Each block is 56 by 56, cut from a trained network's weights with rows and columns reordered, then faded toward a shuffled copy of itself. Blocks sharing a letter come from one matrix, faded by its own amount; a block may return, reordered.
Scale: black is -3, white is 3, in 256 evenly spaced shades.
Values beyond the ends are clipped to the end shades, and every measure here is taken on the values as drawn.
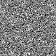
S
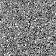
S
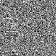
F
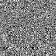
F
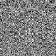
F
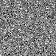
S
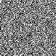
F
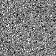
S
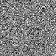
F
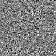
F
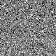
S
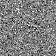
S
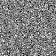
S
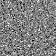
S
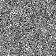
S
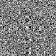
F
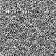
F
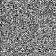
F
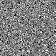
S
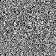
F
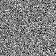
S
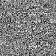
F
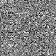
F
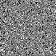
S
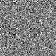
F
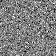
S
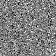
S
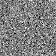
S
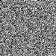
F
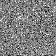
S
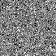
S
